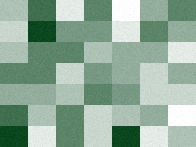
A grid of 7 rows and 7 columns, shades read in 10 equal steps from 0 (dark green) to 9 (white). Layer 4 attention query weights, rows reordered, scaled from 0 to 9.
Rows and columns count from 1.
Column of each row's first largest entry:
5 5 7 3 6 7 2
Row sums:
36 31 36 34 37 38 32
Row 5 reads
5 5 6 3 4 7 7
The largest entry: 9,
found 2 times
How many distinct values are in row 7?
5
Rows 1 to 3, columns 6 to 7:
5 3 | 3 5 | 5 8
